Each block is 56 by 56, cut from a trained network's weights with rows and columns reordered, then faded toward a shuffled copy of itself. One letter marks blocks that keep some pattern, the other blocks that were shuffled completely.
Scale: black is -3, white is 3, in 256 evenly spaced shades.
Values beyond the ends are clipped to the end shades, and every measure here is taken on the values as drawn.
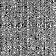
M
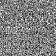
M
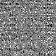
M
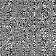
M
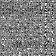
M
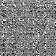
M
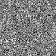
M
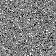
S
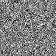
M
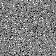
S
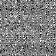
M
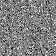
S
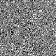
M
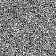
S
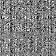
M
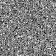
S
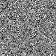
M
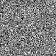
M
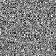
M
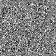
M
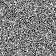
S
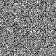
M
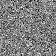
S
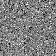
S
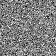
S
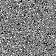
S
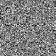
M
